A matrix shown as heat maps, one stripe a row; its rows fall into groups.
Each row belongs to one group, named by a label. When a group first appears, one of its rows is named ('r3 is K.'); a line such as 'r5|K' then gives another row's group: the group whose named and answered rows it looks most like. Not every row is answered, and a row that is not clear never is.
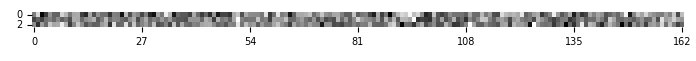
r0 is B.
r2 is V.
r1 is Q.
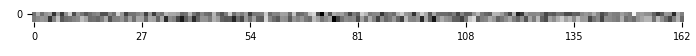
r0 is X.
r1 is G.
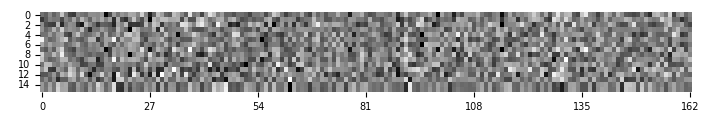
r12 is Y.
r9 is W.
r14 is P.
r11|B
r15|P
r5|W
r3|Y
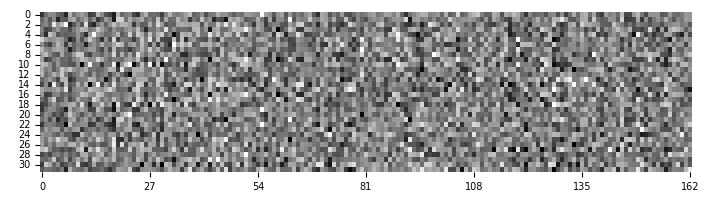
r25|P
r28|Q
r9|Q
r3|Q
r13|G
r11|V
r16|Q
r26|V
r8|V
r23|X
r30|X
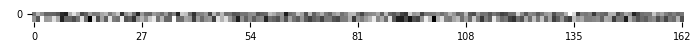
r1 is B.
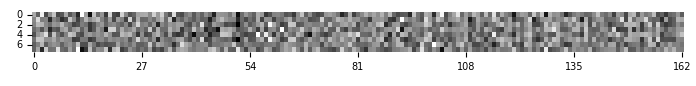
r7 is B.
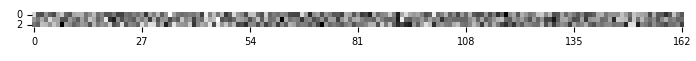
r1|P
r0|Q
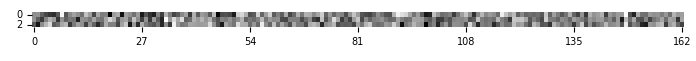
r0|B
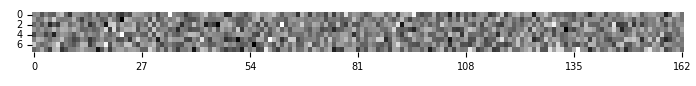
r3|V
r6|W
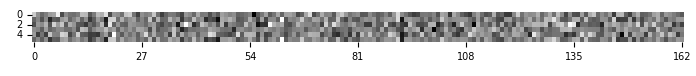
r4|V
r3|G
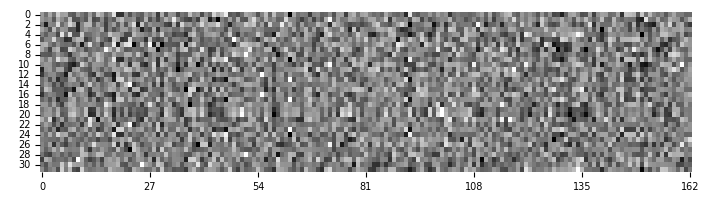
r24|P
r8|Q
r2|V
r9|P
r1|B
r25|W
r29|X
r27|Y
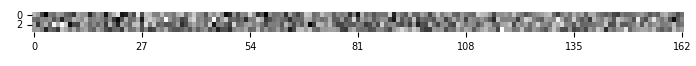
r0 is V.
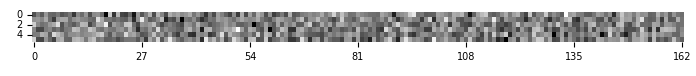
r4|V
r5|Q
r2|W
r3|Q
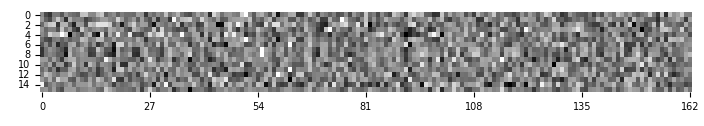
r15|G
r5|Q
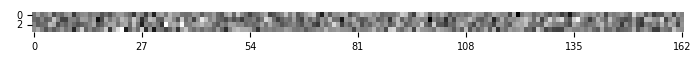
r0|X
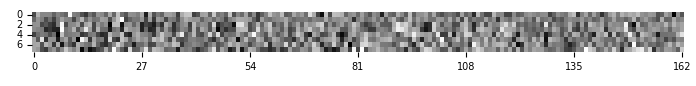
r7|V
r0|X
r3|B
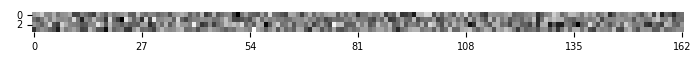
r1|Y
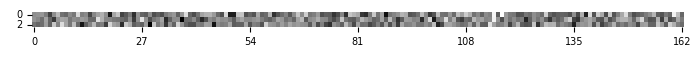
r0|B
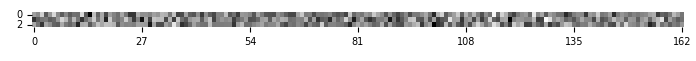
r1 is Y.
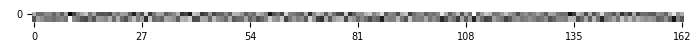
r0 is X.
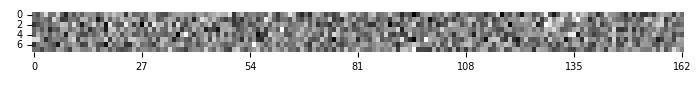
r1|G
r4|X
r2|Y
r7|Q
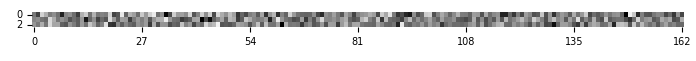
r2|P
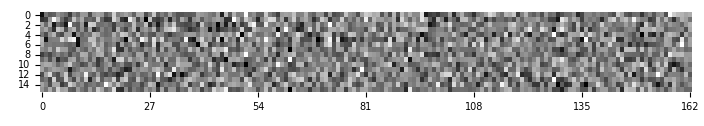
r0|Q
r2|B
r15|P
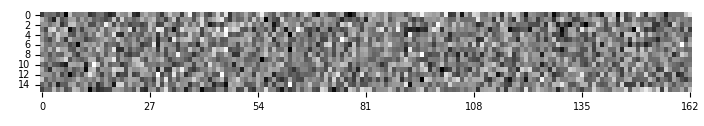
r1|V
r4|P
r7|P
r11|G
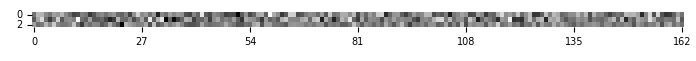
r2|Y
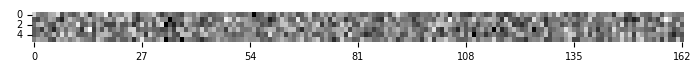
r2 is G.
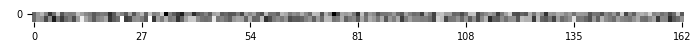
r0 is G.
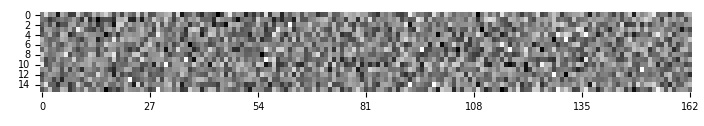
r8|W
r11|X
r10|Q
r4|G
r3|X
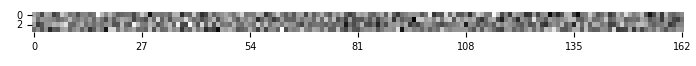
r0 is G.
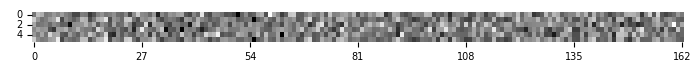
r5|W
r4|P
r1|W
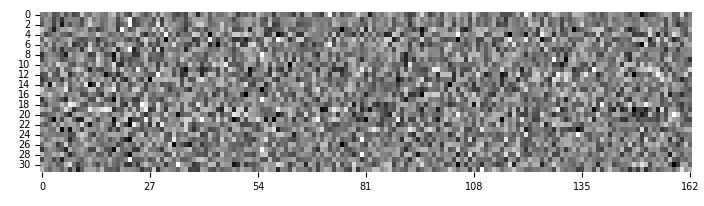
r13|Y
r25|Y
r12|G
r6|B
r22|Y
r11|V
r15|W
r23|X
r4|Q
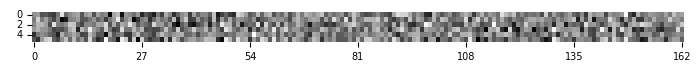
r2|V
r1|X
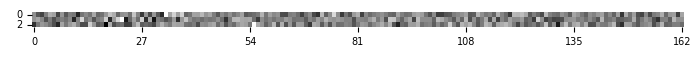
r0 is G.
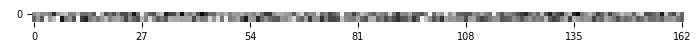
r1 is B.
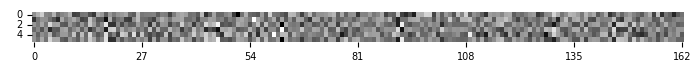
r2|P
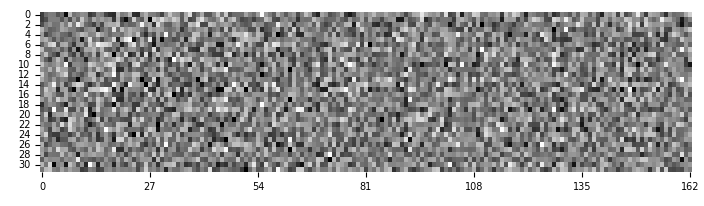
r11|P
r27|P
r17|P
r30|B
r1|Y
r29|X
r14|V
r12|W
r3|W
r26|Q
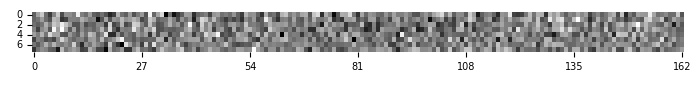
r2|X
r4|P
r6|Y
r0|G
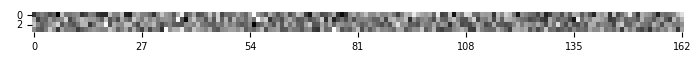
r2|W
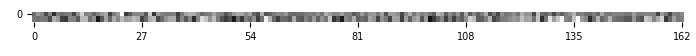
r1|G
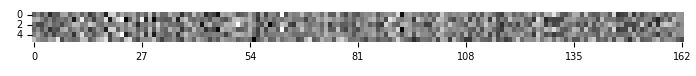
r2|Q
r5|W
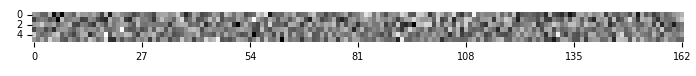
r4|W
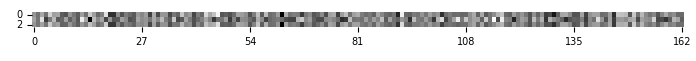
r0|P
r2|P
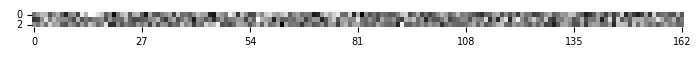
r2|P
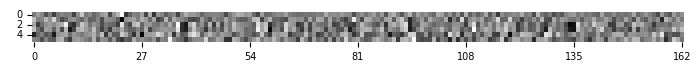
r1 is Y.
